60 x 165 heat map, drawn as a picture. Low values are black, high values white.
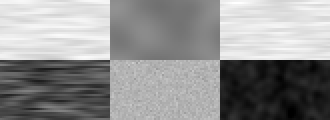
It is made of 2 by 3 panels. Panel 1,1: very high, streaked across, faint in contrast. Panel 1,2: middling, smooth, faint in contrast. Panel 1,3: very high, streaked across, faint in contrast. Panel 2,1: low, streaked across. Panel 2,2: high, fine-grained, faint in contrast. Panel 2,3: very low, blotchy, faint in contrast.
